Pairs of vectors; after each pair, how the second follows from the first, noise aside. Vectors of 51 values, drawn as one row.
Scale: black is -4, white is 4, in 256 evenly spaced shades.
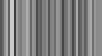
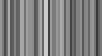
wrapped around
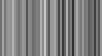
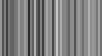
reversed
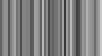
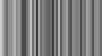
reversed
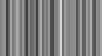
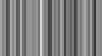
reversed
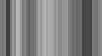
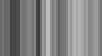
wrapped around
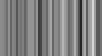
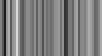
wrapped around
